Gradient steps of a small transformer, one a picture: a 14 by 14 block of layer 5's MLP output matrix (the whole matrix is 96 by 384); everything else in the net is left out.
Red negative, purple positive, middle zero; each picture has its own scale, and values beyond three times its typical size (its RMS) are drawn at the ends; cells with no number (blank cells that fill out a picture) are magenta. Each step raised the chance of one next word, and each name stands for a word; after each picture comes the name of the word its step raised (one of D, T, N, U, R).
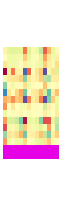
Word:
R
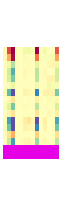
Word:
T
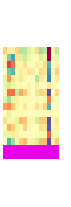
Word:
T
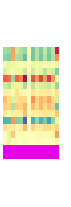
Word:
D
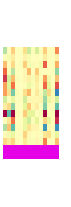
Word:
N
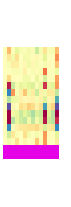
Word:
N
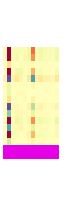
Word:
D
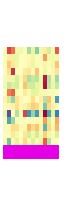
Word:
N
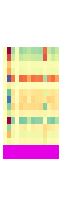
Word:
D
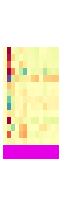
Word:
D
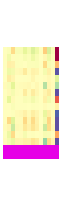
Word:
T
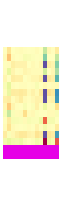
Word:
R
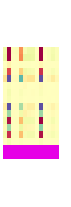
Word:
D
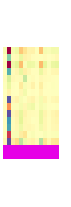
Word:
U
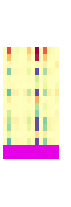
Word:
T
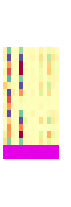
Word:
U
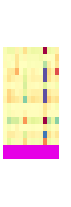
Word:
R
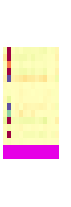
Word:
D
